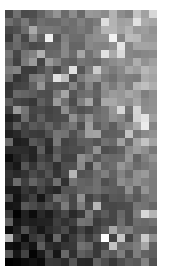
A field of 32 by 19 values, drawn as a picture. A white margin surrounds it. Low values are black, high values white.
The ninth with the lowest average is the bottom left. Fine speckle covers the field. There is an overall slope up to the top right.
